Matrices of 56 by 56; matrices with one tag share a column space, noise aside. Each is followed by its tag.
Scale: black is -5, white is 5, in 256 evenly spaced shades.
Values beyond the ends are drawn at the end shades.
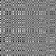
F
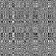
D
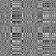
D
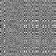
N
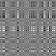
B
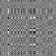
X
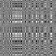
D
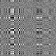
X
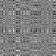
F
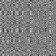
F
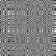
F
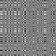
F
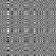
F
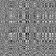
D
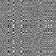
N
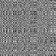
F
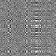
N
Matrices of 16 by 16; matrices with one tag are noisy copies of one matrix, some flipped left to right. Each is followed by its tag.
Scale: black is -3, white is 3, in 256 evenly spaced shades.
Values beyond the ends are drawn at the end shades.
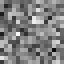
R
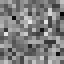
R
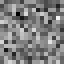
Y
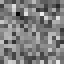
Y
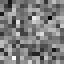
R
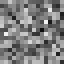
R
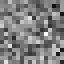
R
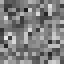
Y
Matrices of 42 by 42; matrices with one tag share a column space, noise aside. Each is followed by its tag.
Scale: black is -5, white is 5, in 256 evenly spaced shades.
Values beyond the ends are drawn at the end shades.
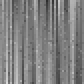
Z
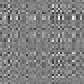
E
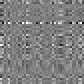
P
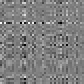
P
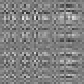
E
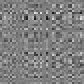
E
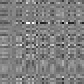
P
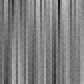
Z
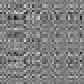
E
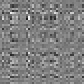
E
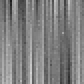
Z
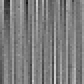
Z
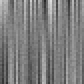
Z
